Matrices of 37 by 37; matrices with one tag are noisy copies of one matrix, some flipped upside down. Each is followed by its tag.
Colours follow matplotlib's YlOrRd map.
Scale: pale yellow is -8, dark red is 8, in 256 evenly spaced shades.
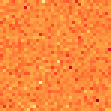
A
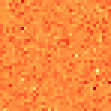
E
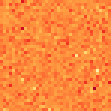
E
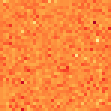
E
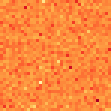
A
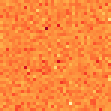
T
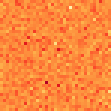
T
